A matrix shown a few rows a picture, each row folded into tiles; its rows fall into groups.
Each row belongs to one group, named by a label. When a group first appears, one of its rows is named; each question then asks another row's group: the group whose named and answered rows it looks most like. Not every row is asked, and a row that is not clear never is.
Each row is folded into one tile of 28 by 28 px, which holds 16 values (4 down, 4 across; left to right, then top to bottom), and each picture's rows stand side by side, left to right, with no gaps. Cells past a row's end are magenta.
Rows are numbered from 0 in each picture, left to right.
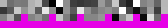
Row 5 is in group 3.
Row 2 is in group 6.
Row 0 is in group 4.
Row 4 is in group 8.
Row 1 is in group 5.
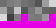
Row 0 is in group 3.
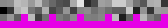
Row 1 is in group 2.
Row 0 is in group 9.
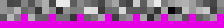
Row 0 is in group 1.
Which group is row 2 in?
6
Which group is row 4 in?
8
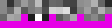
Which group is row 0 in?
1
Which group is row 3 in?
5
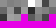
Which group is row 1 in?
6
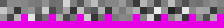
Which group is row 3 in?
2
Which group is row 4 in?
5
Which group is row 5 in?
4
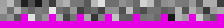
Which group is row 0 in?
5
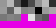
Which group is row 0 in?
5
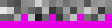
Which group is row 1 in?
2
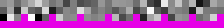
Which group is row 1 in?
2
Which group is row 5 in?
8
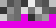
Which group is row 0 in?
6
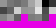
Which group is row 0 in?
4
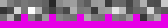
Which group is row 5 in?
8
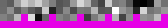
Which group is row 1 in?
2
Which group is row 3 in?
8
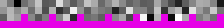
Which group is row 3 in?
6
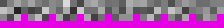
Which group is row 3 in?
2
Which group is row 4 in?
1
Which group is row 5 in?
4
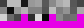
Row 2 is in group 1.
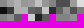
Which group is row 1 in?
2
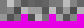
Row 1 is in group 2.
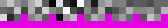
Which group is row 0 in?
2
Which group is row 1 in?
5
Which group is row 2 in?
8
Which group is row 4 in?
4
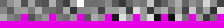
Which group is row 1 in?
8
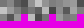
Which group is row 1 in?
2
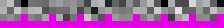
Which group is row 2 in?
2
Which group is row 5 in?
5
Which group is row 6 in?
8
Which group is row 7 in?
5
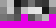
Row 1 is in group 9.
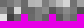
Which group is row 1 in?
6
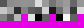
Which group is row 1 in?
2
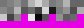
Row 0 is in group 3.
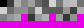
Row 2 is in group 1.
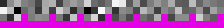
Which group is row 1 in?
1
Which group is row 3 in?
4
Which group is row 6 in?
8
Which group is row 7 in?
3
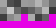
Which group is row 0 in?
8
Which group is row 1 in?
2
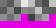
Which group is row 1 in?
8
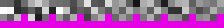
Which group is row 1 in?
2
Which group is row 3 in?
8
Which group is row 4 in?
5
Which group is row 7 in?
4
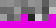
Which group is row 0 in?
2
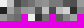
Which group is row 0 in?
6
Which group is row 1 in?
3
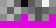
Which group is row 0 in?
5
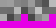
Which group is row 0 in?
2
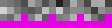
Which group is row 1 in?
4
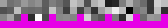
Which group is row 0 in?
4
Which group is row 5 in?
1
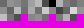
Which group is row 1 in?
5
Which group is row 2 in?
4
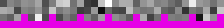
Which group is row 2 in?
6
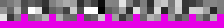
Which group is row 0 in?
3
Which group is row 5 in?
1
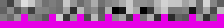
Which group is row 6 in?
6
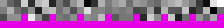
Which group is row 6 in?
2
